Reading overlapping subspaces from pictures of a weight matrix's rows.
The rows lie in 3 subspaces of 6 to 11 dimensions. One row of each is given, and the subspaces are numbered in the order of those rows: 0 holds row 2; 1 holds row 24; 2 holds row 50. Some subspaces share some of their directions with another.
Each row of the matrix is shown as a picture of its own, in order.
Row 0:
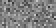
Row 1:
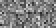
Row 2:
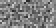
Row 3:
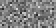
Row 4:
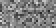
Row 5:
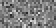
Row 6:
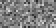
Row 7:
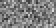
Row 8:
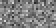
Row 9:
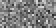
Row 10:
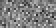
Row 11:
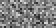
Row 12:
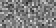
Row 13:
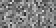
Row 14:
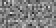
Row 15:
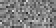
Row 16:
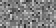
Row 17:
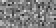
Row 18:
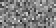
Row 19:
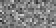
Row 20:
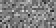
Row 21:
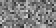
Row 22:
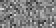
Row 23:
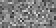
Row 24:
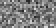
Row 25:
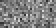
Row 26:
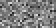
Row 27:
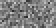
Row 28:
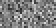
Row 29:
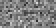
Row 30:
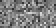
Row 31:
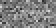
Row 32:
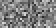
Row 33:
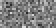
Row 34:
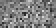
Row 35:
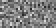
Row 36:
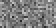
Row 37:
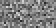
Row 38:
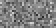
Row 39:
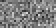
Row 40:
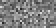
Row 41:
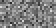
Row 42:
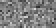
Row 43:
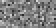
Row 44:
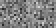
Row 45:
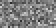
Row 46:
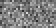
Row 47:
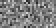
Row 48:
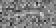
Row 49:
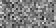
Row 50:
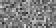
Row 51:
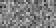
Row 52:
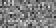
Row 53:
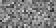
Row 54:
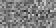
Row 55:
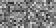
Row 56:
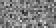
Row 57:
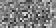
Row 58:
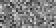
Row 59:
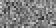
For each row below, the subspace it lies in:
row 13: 2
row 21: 1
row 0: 0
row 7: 1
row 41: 2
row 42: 1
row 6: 1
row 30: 1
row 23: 2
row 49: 1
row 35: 1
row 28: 2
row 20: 1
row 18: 2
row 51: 1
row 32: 2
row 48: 1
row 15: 2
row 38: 2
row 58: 2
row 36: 1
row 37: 1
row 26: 2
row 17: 0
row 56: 1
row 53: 1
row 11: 1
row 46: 0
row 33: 0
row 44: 2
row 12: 1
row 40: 1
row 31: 1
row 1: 1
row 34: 2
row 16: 1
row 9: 1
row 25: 2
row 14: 0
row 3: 2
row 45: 1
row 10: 0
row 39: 0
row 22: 2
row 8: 1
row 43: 0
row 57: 2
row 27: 0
